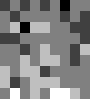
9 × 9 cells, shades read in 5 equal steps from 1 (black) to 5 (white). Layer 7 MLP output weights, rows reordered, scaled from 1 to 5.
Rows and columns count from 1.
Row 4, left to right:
2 2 3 3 3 3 3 3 2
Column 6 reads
3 3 3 3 3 4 3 4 5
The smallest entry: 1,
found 2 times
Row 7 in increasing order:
2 3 3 3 3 3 4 4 4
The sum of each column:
27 27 25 31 29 31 26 25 25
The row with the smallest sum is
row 1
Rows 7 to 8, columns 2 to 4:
3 4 4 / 2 3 4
